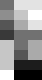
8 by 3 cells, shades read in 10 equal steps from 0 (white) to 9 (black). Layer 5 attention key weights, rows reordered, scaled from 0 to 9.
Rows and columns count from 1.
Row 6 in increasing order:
2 3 6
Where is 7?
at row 4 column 1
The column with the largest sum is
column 2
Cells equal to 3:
3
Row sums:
7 6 10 17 10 11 18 18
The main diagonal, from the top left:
5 2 1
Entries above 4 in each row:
1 0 1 3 1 1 2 2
